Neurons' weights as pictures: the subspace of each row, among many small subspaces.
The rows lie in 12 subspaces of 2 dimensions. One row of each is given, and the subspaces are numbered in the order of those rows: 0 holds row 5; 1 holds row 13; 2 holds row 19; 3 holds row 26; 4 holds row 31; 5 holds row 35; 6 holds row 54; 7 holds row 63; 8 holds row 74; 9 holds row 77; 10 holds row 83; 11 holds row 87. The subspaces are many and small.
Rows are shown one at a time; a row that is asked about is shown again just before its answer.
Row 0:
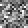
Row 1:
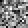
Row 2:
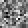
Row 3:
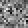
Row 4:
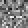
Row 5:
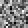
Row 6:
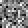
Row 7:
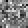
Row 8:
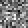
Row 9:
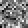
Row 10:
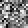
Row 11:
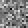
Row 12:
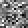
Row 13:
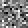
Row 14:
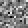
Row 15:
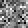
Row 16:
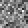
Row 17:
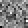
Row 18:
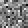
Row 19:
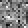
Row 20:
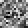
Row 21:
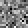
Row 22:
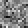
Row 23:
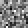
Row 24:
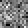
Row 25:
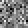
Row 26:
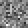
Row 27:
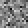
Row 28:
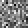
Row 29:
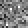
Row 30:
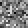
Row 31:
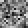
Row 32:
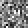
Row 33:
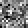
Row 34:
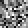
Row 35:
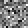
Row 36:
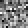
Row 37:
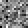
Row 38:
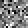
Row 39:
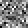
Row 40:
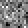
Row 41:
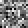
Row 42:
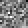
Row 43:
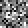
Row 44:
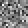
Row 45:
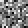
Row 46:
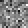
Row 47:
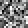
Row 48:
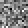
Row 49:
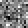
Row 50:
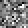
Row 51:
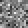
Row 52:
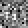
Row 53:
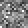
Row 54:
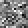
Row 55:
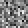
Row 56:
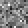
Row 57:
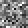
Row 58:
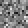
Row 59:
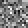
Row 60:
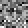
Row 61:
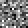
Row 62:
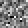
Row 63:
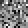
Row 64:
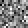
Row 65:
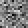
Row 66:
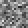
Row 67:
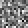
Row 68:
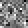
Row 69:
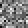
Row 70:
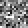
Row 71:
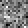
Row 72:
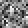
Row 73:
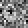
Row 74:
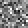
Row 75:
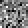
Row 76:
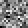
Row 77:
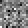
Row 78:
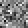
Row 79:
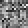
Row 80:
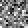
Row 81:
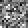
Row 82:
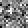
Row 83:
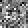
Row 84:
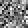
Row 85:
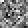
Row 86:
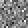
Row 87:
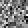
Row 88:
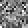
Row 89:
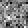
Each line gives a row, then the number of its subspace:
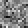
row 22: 5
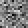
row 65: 8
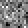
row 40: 2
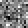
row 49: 2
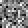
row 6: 9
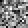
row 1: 10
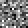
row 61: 1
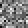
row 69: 6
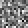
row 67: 9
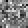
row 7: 0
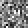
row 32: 7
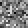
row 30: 3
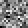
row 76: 3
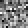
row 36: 0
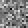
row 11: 1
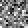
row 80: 9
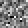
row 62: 4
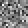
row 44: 7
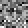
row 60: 6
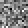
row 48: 2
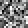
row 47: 0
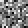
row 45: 5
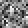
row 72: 0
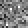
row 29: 2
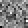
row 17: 1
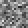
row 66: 6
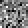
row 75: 9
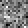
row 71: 2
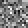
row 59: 8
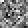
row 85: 4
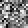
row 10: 0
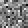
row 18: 5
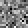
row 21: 10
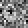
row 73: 8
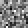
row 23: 0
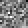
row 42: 4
